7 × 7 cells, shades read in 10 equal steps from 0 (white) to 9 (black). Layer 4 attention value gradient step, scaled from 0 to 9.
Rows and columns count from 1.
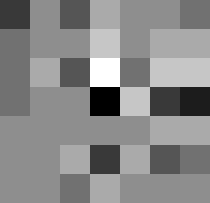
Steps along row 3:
down up down up down same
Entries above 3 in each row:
6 4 3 6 5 5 6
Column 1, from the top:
7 5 5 5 4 4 4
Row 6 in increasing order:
3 3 4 4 5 6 7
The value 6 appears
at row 1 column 3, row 3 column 3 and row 6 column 6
